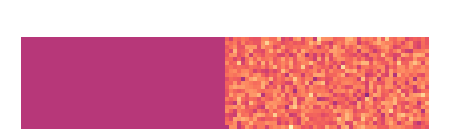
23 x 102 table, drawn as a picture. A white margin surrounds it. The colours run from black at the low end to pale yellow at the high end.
The table splits into one row of 2 panels. Panel 1,1: middling, flat. Panel 1,2: high, fine-grained.
